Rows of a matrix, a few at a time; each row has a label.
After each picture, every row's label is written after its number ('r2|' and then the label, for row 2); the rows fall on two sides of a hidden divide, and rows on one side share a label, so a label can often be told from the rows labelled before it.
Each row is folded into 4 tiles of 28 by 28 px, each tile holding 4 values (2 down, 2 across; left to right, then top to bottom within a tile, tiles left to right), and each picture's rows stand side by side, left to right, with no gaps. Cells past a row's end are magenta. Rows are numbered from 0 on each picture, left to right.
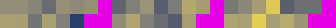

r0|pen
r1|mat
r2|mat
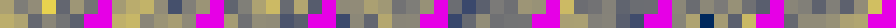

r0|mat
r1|mat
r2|mat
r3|mat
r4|mat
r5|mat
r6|mat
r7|mat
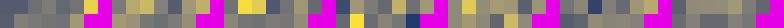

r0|mat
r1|mat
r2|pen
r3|pen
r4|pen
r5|mat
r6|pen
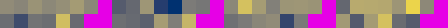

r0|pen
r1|mat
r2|pen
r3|pen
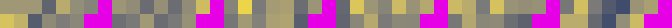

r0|pen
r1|mat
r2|pen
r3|pen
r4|pen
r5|mat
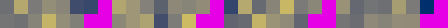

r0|pen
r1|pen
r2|pen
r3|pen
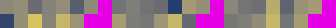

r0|pen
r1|mat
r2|mat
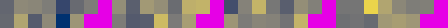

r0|mat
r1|mat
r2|mat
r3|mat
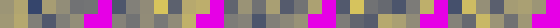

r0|pen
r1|mat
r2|mat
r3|mat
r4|pen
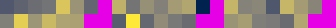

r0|pen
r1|pen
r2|pen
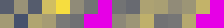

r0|pen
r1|mat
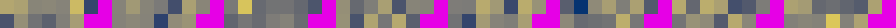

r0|pen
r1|mat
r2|pen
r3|mat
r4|mat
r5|mat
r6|mat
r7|mat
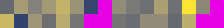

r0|pen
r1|mat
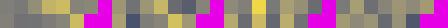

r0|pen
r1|mat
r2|pen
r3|pen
